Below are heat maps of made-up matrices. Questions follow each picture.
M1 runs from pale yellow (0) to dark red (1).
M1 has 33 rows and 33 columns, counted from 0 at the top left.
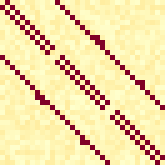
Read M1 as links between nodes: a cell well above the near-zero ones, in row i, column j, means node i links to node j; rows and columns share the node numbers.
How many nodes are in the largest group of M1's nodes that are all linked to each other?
3
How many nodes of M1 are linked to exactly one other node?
0
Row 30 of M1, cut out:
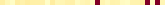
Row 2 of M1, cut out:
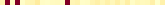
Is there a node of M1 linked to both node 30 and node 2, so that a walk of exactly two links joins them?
no
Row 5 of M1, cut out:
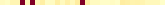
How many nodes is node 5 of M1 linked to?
3
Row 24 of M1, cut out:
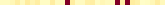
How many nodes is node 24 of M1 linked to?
3
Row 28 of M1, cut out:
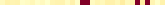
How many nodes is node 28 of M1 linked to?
4
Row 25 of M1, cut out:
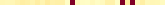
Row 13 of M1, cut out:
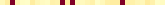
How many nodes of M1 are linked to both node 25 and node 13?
2
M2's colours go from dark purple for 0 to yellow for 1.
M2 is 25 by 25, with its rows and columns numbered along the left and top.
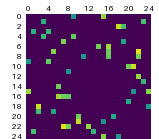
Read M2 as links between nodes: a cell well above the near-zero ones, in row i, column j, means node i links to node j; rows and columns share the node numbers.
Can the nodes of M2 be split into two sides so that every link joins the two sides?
yes
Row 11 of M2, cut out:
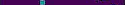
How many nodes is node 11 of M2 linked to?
1
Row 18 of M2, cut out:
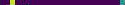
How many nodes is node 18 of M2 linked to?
2
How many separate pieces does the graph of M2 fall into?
1
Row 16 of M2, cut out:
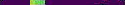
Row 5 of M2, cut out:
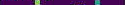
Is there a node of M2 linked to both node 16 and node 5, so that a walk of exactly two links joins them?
yes
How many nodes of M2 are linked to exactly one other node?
5
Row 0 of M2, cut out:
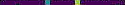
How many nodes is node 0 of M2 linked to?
2
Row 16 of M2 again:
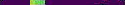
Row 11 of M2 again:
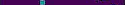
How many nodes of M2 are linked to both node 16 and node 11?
1
